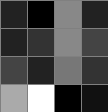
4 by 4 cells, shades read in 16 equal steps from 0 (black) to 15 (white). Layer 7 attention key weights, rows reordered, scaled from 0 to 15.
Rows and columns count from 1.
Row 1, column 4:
2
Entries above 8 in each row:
0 0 0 2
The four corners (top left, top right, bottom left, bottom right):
2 2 10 1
